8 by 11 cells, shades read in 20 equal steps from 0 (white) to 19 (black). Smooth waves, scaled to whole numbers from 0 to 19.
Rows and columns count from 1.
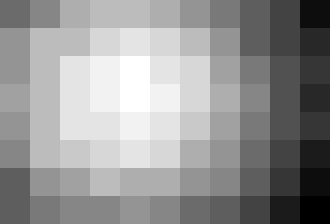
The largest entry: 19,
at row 8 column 11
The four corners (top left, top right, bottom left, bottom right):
11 18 12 19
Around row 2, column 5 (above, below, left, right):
5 0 3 3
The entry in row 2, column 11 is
16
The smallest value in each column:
7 5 2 1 0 1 3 6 9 13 15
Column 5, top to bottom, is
5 2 0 0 1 2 6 8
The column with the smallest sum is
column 5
